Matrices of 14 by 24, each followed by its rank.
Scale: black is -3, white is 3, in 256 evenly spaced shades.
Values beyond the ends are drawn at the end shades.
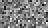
full rank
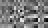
three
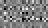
three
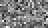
full rank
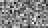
full rank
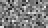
full rank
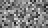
full rank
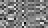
three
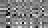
three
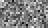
full rank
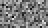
full rank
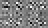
three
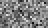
full rank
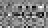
three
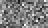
full rank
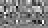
three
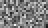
full rank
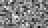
full rank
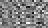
three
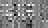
three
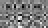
three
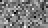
full rank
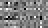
three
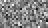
full rank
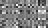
three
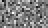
full rank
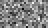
full rank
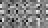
three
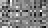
three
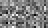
three
